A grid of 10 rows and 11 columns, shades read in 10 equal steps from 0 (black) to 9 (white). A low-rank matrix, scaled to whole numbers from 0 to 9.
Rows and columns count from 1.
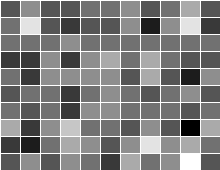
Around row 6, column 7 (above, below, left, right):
3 4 5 3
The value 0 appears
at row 8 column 10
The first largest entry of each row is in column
10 2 4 6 8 6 5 4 8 10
